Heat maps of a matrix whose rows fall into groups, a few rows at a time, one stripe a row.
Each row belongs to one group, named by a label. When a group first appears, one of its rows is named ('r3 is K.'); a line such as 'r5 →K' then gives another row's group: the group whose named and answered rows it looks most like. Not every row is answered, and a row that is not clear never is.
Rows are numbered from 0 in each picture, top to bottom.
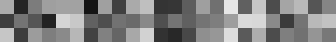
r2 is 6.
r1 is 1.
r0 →6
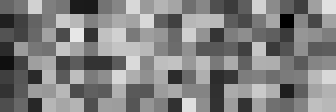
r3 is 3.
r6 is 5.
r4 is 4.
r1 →3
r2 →3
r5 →3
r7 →3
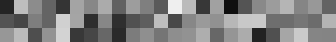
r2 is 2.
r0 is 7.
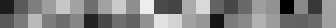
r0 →3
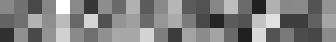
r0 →2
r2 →3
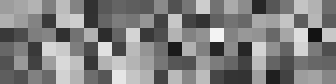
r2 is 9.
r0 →2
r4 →3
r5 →3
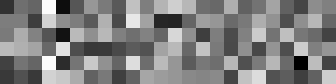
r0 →4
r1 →6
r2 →7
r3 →2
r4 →4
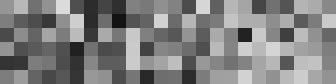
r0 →2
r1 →1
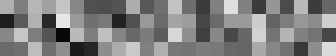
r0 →2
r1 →1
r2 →7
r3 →5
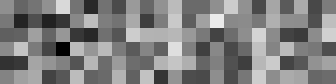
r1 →9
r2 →5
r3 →7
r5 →7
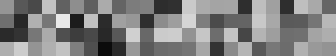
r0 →6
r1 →5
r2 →4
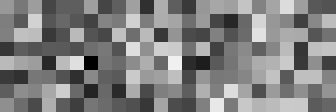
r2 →7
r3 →4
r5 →4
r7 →9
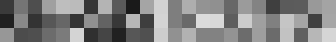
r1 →9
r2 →1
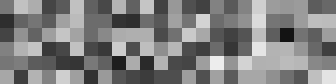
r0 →7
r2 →3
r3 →7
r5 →1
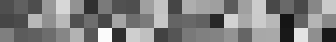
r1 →5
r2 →6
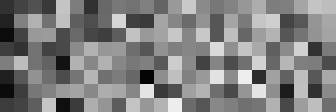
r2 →4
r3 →9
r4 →7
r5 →9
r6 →3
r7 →4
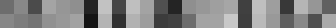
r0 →6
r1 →6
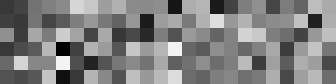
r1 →9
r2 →1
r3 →4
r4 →2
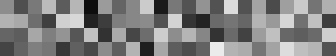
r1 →7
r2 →5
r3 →9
